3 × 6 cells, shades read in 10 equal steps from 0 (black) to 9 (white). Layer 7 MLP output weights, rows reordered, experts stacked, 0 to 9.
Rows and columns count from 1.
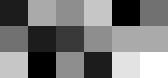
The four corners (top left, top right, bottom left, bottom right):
1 4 7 9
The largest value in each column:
7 6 5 7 8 9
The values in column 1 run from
1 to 7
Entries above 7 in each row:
0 0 2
